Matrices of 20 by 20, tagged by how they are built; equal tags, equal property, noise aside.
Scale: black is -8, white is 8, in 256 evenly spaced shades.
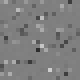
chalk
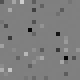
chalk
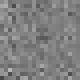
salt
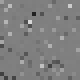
chalk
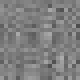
salt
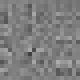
salt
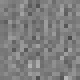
salt
